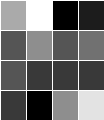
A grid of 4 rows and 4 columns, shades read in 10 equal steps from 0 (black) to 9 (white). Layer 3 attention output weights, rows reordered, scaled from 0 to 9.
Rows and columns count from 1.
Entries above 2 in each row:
2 4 1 2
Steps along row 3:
down same same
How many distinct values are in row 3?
2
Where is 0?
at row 1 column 3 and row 4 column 2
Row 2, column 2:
5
